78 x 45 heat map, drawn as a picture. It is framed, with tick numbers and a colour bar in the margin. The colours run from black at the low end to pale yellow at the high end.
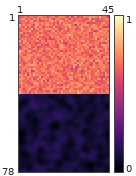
It is made of 2 by 1 panels. Panel 1,1: high, fine-grained. Panel 2,1: very low, blotchy, faint in contrast.
